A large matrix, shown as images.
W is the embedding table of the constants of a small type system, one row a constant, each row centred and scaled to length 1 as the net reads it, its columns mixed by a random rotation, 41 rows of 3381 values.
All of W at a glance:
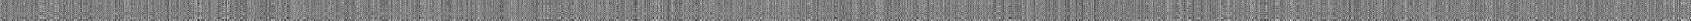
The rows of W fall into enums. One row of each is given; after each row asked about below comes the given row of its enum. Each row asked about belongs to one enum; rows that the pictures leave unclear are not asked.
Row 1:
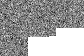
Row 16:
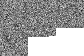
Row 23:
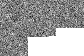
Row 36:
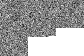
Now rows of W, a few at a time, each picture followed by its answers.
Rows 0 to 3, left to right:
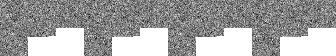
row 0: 23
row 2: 23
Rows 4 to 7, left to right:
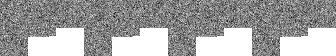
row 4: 1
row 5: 36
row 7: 1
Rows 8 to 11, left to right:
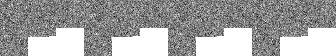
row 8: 1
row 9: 23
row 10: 23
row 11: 1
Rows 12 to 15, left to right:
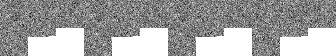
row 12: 36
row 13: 23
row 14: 23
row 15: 1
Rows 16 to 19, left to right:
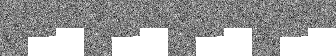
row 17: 23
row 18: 23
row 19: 1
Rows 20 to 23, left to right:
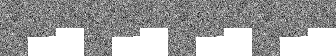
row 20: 23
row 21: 1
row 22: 36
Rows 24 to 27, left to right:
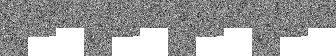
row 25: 16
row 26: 36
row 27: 16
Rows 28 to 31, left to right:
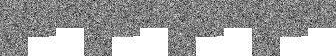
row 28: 16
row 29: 1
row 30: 23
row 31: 1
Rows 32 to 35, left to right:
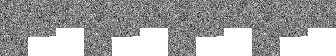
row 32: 1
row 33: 23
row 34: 36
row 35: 23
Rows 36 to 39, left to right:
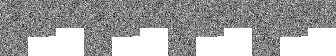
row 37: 36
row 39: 1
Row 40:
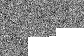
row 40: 1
